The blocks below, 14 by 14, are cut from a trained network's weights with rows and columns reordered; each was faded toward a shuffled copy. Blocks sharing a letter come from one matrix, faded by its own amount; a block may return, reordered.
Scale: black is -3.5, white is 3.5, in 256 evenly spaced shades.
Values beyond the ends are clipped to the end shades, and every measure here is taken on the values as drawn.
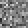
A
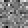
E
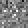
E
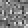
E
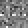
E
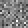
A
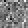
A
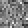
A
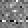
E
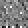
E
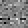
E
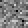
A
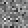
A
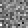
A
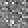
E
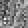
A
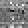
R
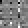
R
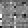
R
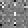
R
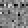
E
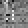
R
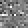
E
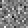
A
